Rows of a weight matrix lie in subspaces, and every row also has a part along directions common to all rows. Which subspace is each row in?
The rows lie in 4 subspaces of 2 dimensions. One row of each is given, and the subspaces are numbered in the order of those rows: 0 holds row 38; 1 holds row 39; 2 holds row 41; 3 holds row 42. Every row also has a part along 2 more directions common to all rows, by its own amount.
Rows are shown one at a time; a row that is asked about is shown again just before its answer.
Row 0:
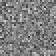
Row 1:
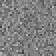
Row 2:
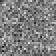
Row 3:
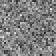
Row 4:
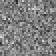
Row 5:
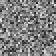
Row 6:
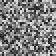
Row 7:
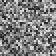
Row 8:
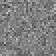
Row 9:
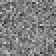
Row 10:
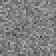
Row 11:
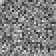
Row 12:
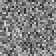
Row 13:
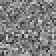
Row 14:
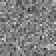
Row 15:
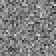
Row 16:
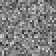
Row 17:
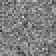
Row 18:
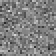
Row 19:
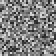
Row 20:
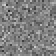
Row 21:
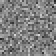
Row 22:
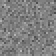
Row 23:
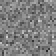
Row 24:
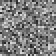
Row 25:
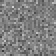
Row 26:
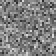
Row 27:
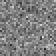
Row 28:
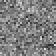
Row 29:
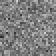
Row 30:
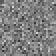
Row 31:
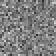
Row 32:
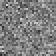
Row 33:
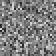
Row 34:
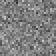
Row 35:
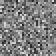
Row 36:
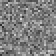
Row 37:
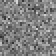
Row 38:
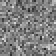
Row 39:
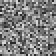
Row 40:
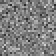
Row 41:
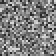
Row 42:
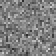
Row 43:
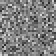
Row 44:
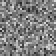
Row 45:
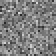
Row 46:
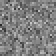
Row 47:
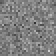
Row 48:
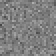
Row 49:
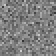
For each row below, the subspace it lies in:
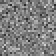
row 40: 2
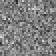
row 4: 3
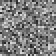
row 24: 1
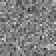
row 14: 0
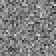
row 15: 2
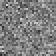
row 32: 0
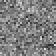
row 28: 0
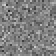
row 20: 2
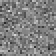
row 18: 1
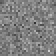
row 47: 1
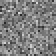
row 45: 1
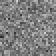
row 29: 3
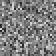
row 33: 0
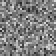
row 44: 0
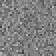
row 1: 0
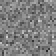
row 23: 3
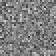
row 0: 2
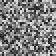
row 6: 3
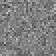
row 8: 2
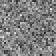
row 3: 3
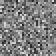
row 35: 1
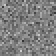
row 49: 2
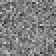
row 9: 1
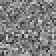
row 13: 3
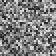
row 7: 3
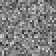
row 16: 3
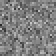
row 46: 0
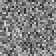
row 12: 1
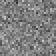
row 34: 3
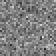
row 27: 0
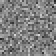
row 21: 2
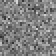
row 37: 3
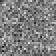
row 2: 1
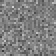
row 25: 1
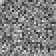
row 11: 1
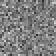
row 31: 1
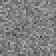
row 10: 1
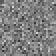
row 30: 1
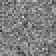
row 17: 0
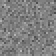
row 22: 2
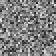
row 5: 2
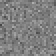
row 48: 0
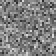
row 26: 3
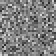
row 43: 2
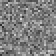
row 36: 0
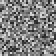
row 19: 2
